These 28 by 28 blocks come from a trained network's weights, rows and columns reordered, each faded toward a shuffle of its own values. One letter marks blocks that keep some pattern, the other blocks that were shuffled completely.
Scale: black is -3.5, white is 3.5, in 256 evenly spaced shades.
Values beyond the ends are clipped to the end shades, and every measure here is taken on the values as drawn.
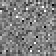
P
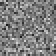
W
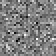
W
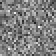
P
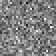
W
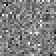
P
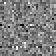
P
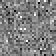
W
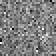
W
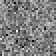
W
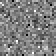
W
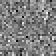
P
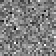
W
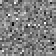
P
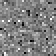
W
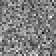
W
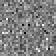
P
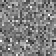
W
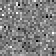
W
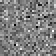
P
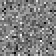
W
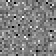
P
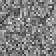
P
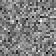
W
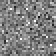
W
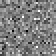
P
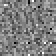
P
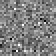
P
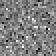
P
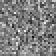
W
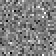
W
